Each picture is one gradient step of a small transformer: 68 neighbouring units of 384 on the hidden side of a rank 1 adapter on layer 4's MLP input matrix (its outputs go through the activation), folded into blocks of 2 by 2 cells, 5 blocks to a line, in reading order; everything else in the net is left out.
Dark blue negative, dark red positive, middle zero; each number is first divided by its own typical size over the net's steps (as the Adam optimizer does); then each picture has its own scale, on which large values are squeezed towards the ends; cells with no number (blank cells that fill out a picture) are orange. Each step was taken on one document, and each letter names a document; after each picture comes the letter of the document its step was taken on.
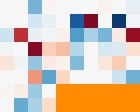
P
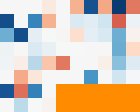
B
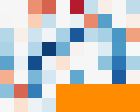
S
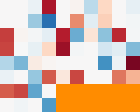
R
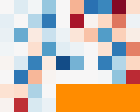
B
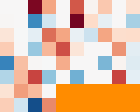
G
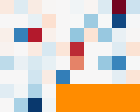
P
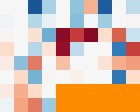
G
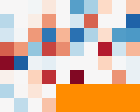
R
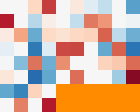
R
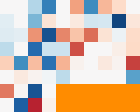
B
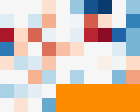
R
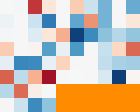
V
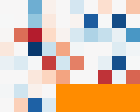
P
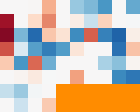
R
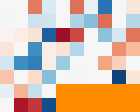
G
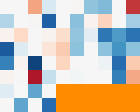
S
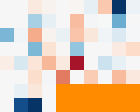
P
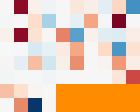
P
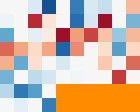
V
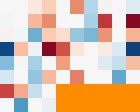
R
